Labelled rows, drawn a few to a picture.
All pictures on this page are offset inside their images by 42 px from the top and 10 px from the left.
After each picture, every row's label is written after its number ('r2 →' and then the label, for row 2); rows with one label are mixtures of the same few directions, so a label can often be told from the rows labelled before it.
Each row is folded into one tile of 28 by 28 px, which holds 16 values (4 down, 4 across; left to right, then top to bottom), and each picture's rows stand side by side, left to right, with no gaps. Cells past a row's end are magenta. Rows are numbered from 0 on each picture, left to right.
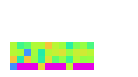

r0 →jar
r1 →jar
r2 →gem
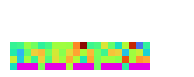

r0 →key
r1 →jar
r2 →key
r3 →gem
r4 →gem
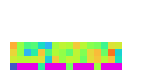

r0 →jar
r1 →jar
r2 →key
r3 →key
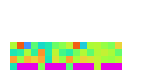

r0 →gem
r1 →jar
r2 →gem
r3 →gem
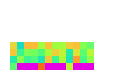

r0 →gem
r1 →jar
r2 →jar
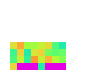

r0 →key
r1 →jar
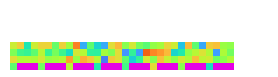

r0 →gem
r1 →gem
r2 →gem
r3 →jar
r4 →key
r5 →key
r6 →gem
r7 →gem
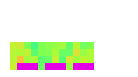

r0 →jar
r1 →key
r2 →gem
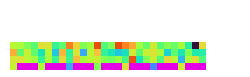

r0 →jar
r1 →key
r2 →jar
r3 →gem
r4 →jar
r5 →jar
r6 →key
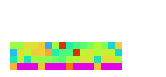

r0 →jar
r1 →gem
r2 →gem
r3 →key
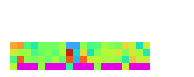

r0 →jar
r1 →key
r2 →jar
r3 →gem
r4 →key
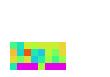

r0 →key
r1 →jar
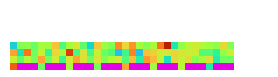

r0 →jar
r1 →key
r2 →jar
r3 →gem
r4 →key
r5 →key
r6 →key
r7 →key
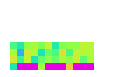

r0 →key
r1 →key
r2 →jar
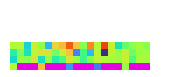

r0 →key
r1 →gem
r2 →gem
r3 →gem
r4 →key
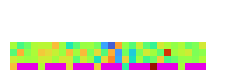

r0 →gem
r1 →key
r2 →jar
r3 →key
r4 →key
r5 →jar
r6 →gem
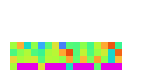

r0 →gem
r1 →gem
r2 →jar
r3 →key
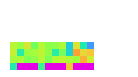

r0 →gem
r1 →jar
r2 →gem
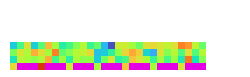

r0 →gem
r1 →jar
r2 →gem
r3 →key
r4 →key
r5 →jar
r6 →jar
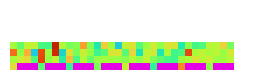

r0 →key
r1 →key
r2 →key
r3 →gem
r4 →key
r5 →gem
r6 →gem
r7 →key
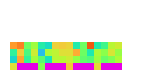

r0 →jar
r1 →jar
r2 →gem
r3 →jar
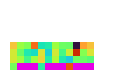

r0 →gem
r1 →key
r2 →gem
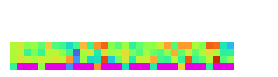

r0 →jar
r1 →gem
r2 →key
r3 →jar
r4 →jar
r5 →key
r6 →jar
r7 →jar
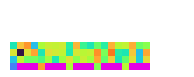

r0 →gem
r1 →jar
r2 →gem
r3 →key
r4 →key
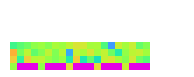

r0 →jar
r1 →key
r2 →jar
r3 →key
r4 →jar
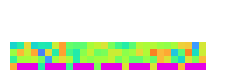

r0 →gem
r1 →jar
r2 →key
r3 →gem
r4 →jar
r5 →key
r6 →key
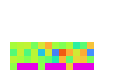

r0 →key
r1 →key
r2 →key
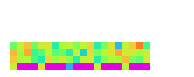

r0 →key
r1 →key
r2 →jar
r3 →gem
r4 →key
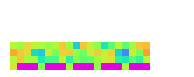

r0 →key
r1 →jar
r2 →gem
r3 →key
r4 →jar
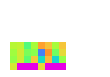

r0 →key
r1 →jar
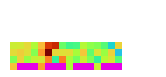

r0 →key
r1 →key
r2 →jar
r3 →key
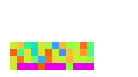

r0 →jar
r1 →key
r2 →key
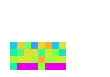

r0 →gem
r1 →gem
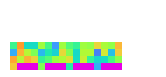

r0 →gem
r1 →key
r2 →key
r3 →jar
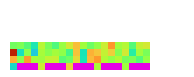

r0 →jar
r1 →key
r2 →key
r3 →key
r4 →gem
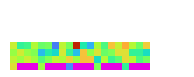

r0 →gem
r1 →key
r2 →gem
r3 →gem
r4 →gem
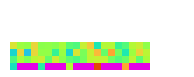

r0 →jar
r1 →jar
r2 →jar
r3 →jar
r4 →jar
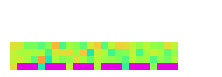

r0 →jar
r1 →key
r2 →key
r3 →gem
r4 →jar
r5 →gem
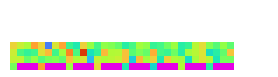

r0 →gem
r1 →gem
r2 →key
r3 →gem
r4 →jar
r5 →jar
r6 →jar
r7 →key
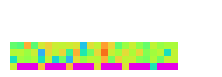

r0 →gem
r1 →jar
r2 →key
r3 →key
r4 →jar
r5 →jar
